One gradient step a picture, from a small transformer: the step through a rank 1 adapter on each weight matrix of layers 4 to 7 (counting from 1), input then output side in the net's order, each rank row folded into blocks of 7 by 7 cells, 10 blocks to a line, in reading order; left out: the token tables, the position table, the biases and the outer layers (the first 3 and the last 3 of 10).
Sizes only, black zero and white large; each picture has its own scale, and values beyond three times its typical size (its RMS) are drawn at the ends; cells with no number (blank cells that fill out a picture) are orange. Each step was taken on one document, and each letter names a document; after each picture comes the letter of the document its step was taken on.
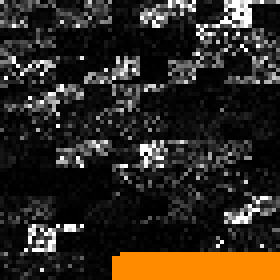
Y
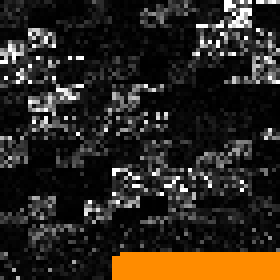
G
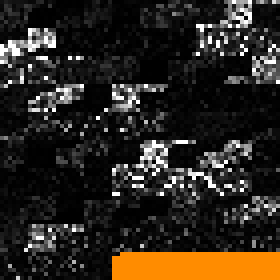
G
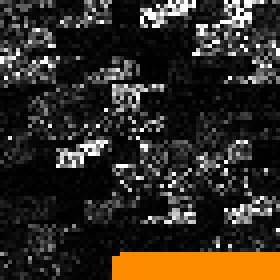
Y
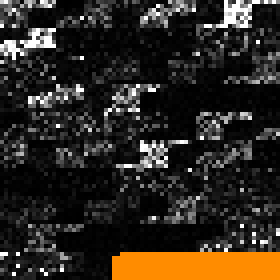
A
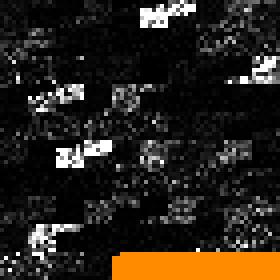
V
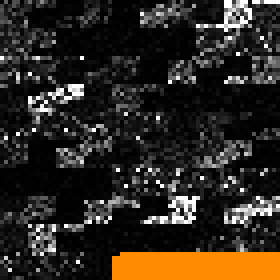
V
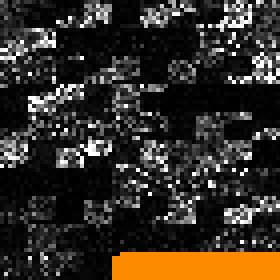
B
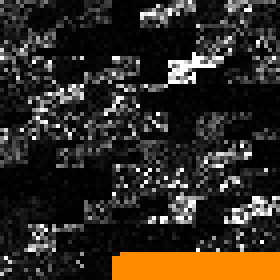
V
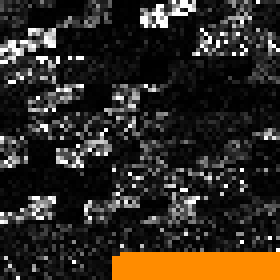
G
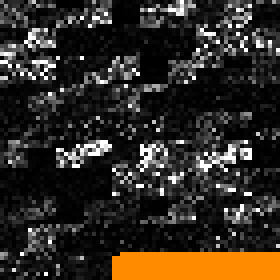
Y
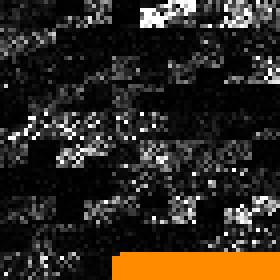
B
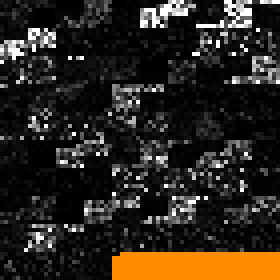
G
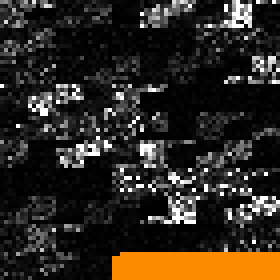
A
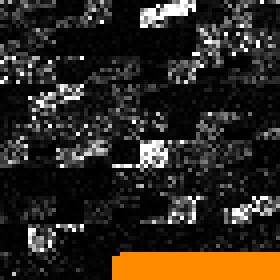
Y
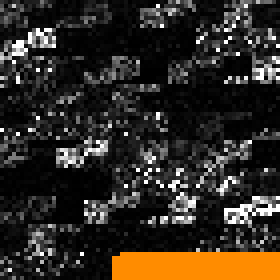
V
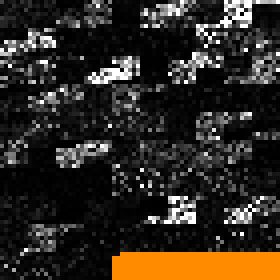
Y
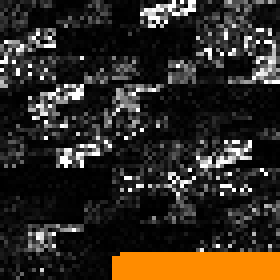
A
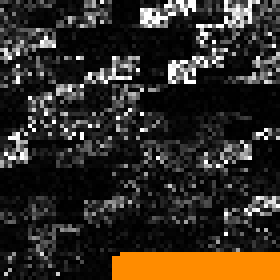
B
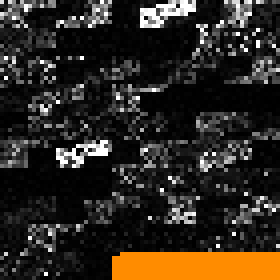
Y
